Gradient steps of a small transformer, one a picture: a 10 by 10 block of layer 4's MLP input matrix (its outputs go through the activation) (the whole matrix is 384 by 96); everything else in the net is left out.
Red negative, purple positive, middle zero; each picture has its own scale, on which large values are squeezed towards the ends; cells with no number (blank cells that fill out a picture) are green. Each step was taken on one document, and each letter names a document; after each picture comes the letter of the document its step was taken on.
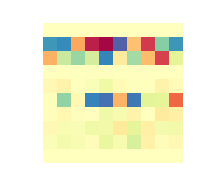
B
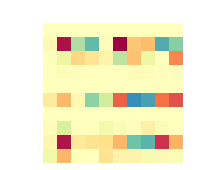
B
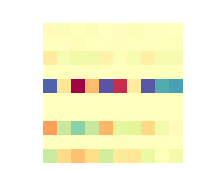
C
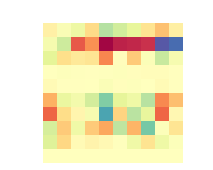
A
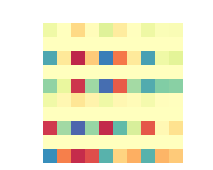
C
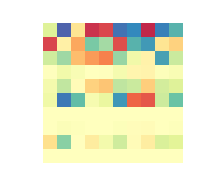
B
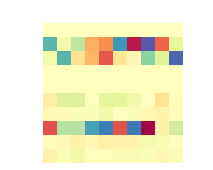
A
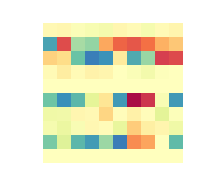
B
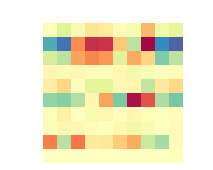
B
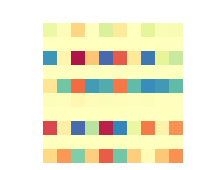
C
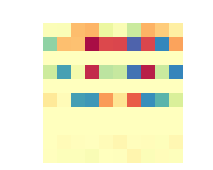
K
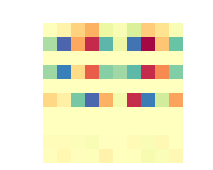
K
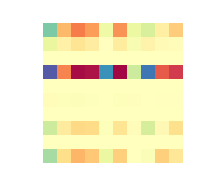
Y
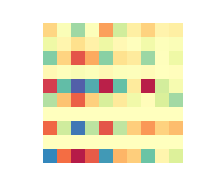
C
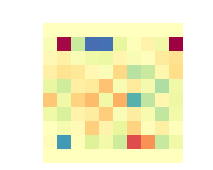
B
